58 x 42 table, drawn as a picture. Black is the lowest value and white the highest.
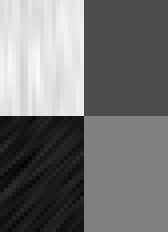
The table splits into 2 rows of 2 panels. Panel 1,1: very high, streaked downward, faint in contrast. Panel 1,2: low, flat. Panel 2,1: very low, slanting up to the right, faint in contrast. Panel 2,2: middling, flat.
